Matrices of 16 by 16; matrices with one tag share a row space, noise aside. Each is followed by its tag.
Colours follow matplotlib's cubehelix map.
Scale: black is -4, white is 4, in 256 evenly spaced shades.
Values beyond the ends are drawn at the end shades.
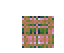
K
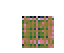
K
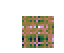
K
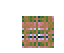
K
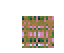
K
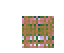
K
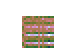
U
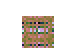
K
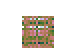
K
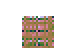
K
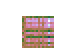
U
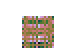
K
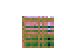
U
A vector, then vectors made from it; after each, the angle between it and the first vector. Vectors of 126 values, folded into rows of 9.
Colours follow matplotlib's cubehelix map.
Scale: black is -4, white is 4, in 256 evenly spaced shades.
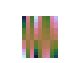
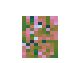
partly aligned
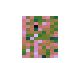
partly opposed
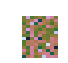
orthogonal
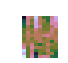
nearly parallel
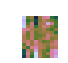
nearly opposite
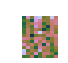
partly aligned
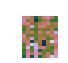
partly opposed
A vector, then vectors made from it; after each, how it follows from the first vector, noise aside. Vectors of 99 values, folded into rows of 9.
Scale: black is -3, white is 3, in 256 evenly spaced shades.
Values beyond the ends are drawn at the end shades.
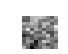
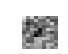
wrapped around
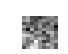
negated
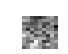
negated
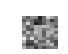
wrapped around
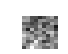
negated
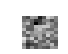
wrapped around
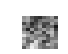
negated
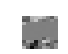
partly zeroed
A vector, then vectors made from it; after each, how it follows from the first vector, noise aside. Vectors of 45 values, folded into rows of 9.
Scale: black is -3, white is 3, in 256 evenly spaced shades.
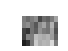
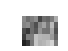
copied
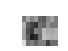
wrapped around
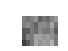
shrunk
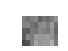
shrunk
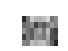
wrapped around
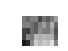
copied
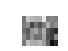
wrapped around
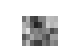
wrapped around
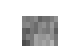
shrunk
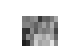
copied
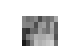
copied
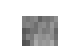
shrunk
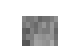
shrunk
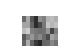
wrapped around
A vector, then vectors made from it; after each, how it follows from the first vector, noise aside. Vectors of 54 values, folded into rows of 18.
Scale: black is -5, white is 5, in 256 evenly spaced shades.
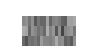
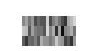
scaled up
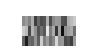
scaled up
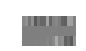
partly zeroed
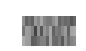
reversed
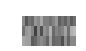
reversed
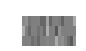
partly zeroed
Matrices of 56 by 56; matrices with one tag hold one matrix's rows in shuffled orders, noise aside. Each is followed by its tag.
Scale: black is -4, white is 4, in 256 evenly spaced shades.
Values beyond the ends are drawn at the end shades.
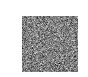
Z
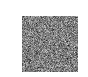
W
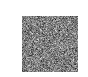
Z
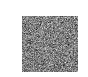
W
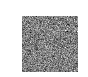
W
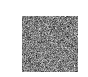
W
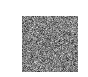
Z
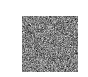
W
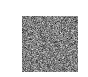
Z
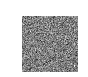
W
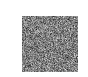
W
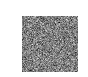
Z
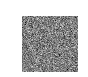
Z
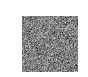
W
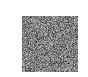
W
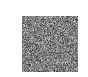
W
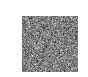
Z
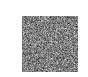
W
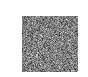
Z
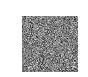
Z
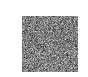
W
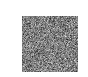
W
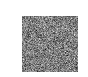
W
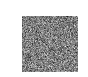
W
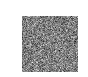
Z
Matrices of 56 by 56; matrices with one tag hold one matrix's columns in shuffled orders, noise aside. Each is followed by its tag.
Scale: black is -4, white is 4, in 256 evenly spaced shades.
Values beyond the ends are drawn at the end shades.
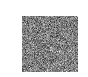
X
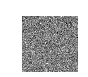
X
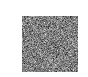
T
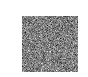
X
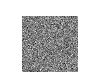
T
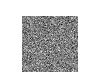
X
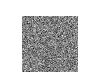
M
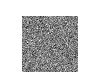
T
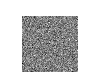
T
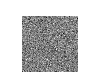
M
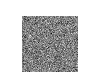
M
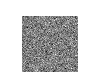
T
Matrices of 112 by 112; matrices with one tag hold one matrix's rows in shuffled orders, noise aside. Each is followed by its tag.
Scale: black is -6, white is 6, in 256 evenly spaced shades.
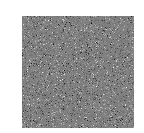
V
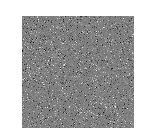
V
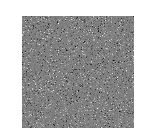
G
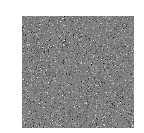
V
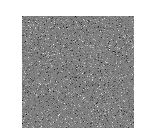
G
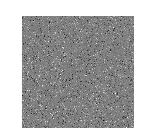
V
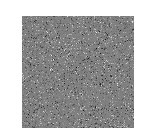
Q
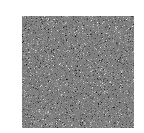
G
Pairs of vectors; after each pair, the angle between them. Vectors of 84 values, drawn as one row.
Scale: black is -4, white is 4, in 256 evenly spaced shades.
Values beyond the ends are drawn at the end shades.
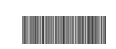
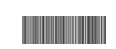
nearly parallel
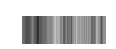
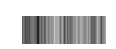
nearly parallel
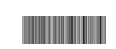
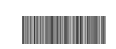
nearly opposite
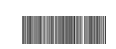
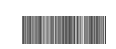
nearly parallel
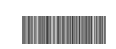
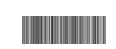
partly opposed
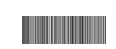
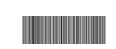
partly opposed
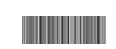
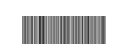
orthogonal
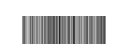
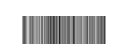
nearly parallel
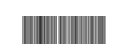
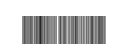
nearly parallel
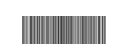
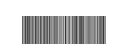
partly opposed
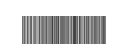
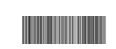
partly opposed
